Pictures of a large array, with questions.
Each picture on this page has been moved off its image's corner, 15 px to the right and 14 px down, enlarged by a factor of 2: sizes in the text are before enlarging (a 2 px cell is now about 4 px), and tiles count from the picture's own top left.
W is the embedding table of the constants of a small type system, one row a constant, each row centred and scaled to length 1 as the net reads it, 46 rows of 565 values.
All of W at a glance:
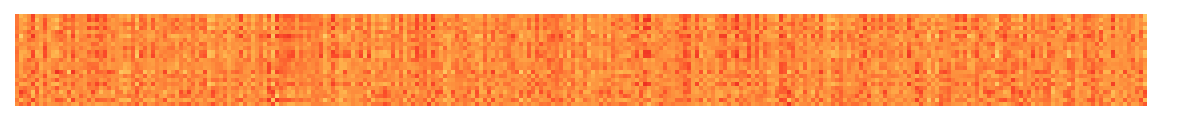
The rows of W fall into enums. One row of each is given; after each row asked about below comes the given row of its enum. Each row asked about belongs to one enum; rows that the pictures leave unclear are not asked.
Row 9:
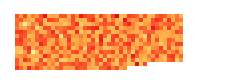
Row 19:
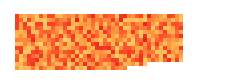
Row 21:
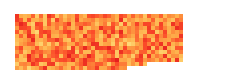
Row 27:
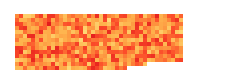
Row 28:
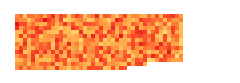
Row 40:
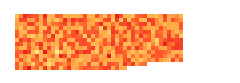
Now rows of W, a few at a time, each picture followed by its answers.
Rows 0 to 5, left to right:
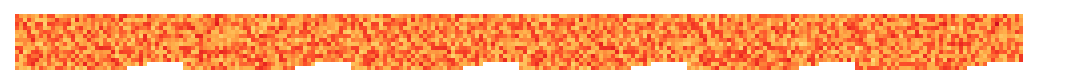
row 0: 19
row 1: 27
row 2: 19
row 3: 19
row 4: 21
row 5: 9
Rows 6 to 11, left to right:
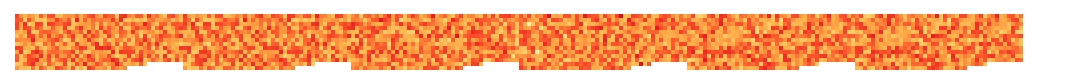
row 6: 19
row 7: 19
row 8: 28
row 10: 27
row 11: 27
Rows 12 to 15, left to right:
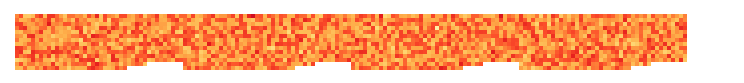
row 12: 27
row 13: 9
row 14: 40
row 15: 21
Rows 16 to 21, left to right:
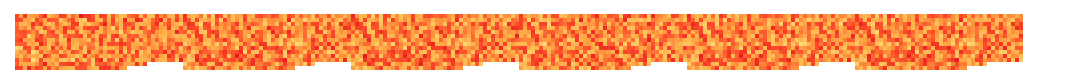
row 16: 9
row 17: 21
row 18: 21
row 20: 21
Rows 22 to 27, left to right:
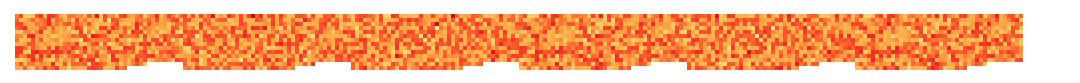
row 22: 27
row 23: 9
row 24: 40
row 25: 27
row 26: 40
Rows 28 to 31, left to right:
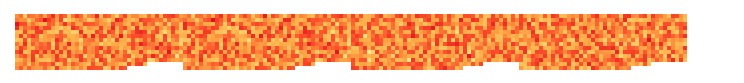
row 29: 28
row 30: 9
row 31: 19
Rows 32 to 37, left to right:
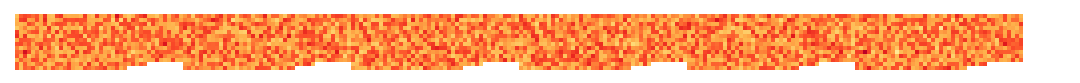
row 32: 40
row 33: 28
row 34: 19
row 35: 21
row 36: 28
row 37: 40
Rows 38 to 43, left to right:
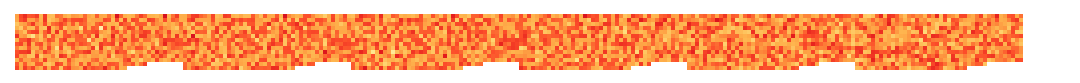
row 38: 40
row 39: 40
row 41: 9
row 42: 28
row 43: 27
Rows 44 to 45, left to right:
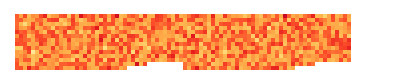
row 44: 9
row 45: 40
